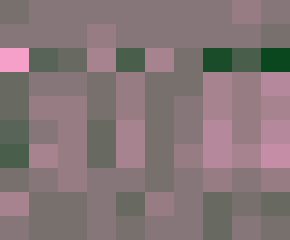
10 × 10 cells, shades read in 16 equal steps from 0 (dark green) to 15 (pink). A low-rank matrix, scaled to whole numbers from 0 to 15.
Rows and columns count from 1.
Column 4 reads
8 9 10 7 7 6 6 8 8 8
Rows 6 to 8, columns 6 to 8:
7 8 11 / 7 9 11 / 7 8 9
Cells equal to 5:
2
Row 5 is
6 9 9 7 9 7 8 10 9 10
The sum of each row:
80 80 62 82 84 84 88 81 74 74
